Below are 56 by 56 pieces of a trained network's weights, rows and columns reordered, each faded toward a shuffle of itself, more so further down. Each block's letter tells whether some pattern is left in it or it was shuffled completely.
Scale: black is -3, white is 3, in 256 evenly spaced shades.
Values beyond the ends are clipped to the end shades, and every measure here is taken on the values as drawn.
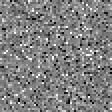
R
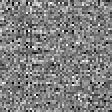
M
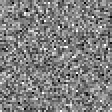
R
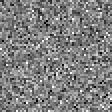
R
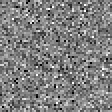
R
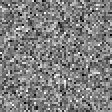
R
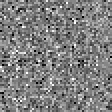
M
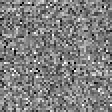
M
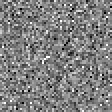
R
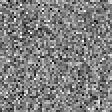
M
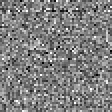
M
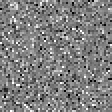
R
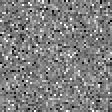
R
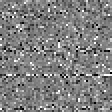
M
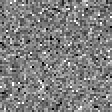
R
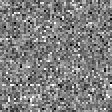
M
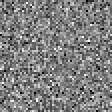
R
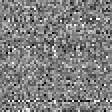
M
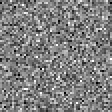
R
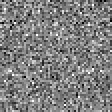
M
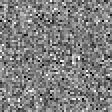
M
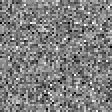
M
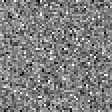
R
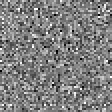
M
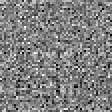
M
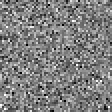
R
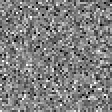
R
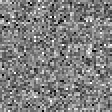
M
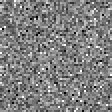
R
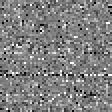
M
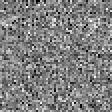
M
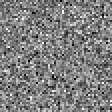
R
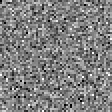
R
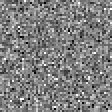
R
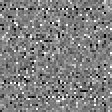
M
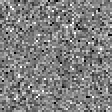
R
